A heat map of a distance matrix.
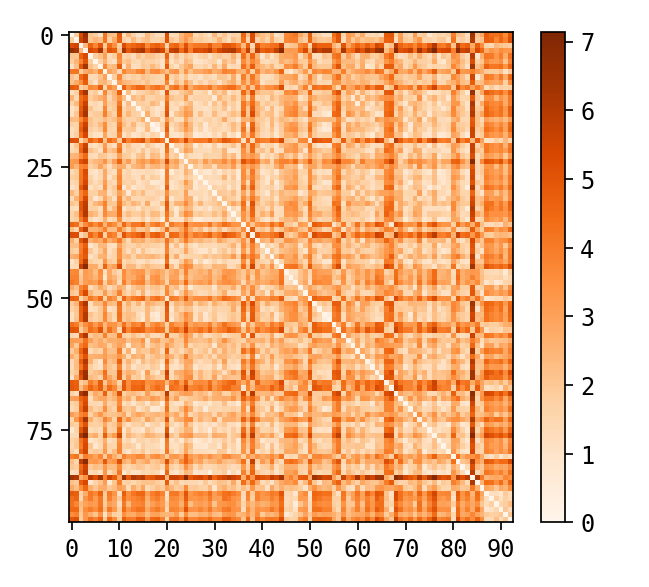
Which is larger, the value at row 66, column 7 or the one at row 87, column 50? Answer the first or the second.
the first
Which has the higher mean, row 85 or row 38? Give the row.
38
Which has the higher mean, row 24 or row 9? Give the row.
24
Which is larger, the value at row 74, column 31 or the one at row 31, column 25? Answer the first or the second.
the second
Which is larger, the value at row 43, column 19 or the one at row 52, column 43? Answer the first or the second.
the second
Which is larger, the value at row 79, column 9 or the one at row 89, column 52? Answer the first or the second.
the second
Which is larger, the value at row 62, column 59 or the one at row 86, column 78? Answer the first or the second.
the first
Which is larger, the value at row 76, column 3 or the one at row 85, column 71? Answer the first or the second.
the first
